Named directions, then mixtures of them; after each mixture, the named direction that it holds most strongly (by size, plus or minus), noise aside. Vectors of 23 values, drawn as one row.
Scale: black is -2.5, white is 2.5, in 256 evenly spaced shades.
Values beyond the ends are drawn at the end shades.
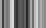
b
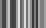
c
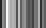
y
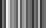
y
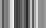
b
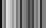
y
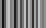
c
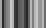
b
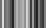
b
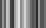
b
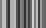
c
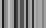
b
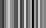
c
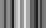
b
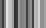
b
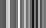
c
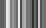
y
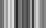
b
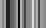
y
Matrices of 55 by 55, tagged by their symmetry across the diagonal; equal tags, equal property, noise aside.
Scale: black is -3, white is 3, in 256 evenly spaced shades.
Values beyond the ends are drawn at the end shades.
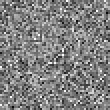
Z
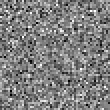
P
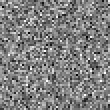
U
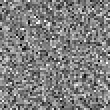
P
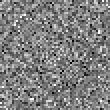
Z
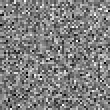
P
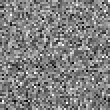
U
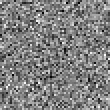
U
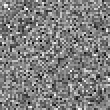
Z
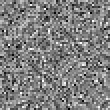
Z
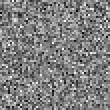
P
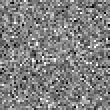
U
